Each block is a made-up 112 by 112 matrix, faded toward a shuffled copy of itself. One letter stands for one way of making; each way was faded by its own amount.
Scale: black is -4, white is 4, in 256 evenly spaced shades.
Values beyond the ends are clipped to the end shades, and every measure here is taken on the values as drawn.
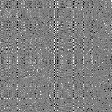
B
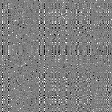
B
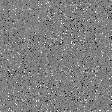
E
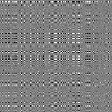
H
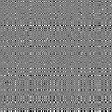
H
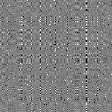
B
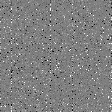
E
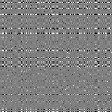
H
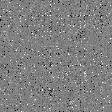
E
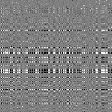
H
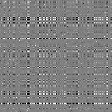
H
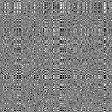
B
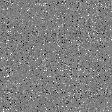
E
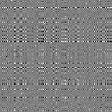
H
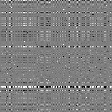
H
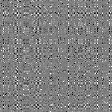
B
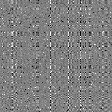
B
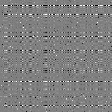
H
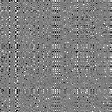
B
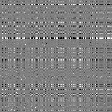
H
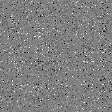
E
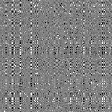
B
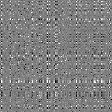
B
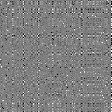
B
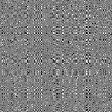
B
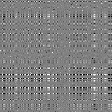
H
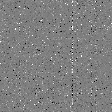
E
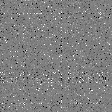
E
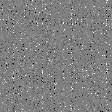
E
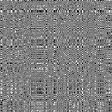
B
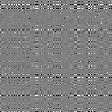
H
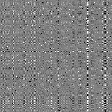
B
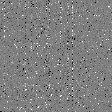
E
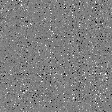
E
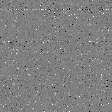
E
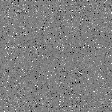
E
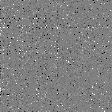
E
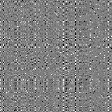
B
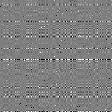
H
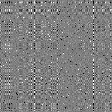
B
